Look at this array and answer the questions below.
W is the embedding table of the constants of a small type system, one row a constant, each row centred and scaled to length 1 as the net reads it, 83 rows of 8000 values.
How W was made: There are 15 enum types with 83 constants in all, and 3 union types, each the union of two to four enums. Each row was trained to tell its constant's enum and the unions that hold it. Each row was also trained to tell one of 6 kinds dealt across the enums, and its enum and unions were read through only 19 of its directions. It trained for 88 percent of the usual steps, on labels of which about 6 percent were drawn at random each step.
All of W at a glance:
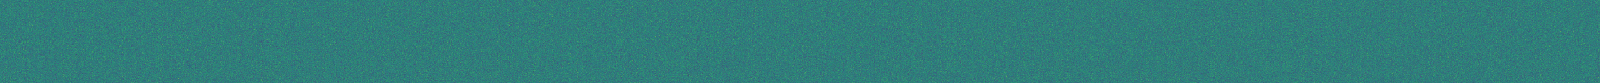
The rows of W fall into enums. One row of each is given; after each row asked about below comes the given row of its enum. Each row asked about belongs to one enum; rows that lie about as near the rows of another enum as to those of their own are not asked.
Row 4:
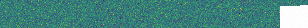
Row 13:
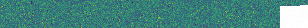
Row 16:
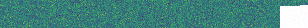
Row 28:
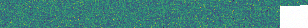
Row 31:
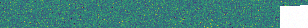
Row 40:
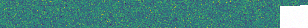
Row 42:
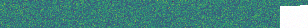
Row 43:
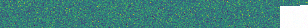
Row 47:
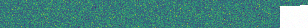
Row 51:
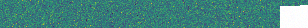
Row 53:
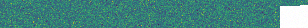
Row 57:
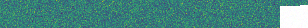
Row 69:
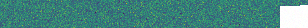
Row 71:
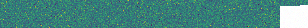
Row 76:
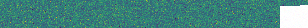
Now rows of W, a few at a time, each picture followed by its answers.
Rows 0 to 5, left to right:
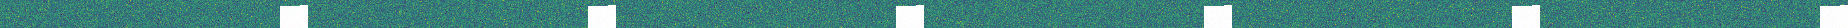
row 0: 42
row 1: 51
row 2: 47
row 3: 4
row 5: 13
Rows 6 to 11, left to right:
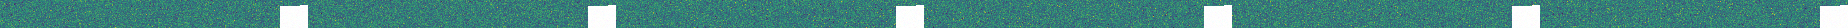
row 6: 57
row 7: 16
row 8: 28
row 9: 51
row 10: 16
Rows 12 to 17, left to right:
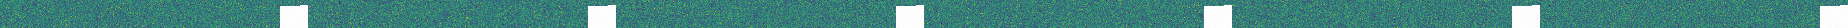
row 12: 51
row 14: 13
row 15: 51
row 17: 71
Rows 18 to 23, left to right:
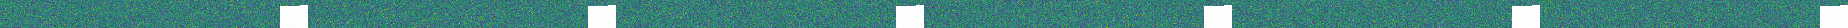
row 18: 40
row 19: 4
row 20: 69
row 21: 53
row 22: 47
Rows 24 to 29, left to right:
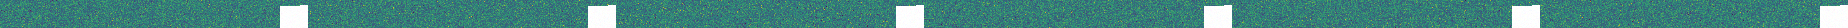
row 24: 42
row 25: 47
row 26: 43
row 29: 42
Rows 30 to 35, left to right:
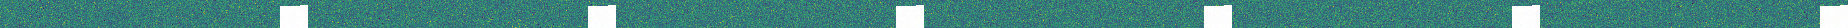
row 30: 51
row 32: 43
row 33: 42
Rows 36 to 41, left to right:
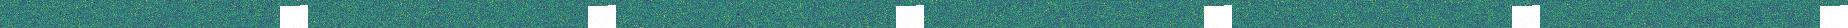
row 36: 69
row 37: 69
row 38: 16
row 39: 13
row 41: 28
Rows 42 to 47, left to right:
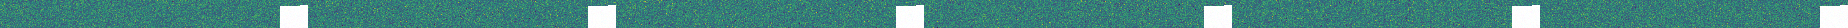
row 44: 4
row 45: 69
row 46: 57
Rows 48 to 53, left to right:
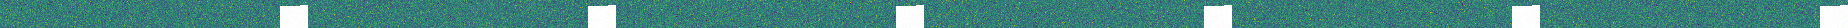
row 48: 57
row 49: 16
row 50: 31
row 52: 76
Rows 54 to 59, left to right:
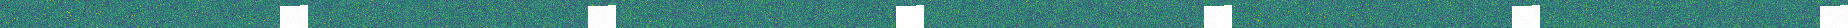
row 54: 76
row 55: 57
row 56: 16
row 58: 69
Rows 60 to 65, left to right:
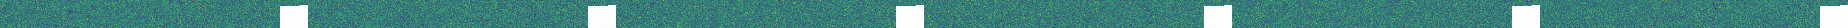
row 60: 47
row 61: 40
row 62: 43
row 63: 40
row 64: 57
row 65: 40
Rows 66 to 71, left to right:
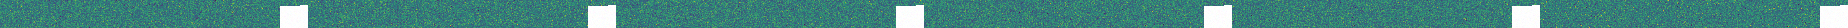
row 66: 13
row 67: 40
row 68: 57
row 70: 13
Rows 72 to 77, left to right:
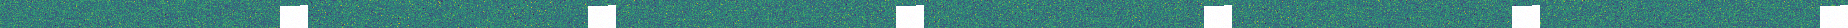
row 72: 28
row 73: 31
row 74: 13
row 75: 31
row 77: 4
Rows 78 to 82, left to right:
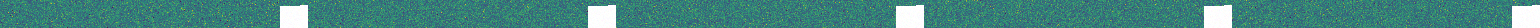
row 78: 16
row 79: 69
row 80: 40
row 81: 4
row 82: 47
